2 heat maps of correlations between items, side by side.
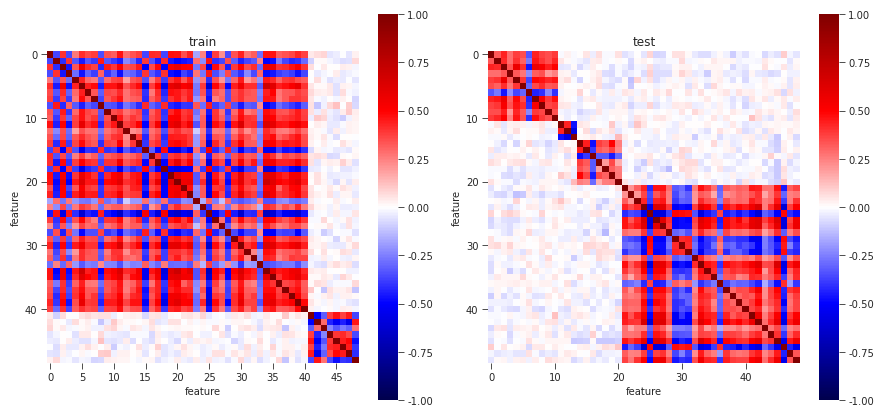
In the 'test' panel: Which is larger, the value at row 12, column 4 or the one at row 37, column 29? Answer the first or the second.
the first
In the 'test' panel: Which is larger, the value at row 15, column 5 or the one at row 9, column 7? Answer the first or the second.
the second
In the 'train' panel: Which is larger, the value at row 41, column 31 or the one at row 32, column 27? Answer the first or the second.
the second
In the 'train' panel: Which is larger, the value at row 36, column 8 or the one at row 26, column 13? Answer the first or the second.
the second
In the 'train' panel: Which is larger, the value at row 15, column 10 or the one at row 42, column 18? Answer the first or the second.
the second
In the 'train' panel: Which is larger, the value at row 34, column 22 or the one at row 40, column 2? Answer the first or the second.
the first
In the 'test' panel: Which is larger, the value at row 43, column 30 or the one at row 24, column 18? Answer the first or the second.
the second
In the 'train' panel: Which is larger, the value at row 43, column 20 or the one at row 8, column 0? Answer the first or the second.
the first
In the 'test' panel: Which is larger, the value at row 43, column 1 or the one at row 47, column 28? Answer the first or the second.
the second
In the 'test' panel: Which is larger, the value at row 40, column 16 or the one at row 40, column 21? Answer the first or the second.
the second
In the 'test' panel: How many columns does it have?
49
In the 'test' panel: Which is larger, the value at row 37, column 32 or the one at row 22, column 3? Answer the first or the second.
the first
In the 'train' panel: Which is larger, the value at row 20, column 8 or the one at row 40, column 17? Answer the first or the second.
the second
